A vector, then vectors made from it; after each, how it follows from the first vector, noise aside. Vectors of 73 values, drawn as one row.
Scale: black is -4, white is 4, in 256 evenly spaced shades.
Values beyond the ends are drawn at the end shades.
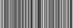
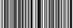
scaled up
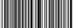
scaled up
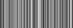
negated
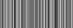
wrapped around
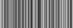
copied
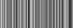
wrapped around
